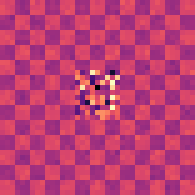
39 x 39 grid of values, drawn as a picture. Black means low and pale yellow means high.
Roughest part: centre. Grain: checkered. Odd patch: rougher, in the centre. Slope: none.
